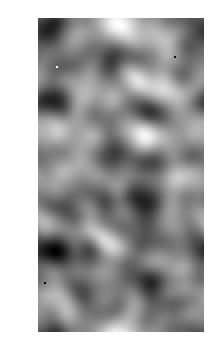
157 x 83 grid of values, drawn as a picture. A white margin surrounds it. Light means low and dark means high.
Lone odd cells: 3, 2 higher and 1 lower than their neighbours. Average level on the scale: 50%. Grain: smooth. Odd rows or columns: none.
